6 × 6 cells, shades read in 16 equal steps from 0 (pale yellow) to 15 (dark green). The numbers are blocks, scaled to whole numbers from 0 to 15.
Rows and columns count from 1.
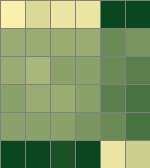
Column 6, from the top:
15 8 10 11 11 3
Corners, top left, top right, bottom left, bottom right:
0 15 15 3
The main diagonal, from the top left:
0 6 7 7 9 3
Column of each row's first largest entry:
5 5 6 6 6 1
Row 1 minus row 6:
-15 -13 -13 -14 14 12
